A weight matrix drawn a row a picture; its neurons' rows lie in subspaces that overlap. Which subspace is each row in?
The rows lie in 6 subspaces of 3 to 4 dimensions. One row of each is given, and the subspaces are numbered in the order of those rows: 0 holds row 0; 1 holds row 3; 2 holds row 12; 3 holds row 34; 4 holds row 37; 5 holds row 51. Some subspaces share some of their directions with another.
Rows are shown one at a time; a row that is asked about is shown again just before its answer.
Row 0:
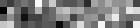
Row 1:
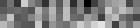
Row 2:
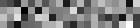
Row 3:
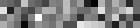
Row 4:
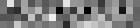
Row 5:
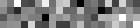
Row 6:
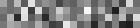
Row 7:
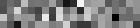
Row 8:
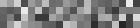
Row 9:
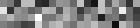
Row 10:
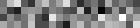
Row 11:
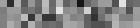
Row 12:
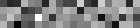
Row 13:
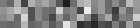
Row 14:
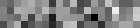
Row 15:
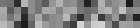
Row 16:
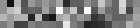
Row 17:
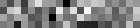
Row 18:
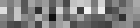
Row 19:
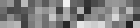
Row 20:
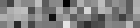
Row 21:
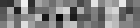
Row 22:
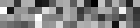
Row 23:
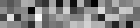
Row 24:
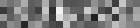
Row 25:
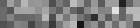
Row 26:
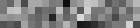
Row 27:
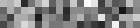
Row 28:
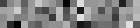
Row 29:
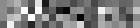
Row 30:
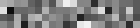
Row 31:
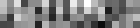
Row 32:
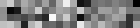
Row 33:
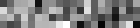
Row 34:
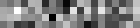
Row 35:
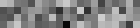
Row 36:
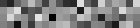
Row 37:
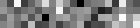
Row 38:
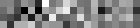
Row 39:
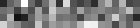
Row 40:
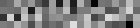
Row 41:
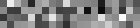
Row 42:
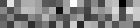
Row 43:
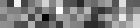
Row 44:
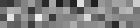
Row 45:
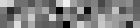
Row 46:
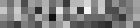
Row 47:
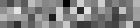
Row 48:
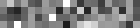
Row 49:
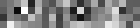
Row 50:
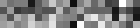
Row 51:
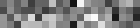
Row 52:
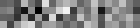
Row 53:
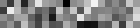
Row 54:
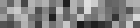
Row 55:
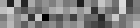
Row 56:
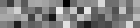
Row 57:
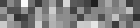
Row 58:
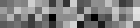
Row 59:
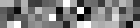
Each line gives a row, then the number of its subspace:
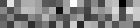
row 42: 5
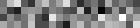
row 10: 4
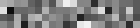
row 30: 1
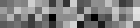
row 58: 5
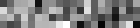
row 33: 0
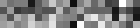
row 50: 5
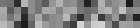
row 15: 2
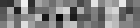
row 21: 3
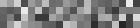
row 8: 2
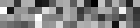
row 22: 0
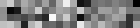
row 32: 2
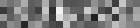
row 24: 5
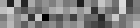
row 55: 5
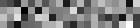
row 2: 2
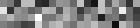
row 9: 0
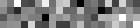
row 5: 4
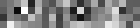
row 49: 3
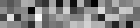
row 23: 2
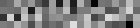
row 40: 2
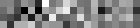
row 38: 3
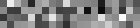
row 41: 4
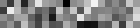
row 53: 0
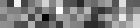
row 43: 4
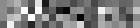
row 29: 3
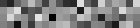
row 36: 2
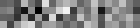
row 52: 3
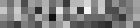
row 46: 1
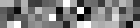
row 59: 4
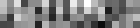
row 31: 1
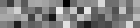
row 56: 4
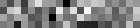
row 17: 0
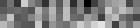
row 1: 1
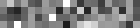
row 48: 3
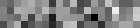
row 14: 5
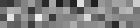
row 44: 2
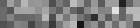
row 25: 5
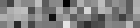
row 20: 3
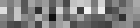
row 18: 1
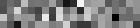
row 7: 5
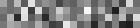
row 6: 2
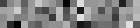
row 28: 4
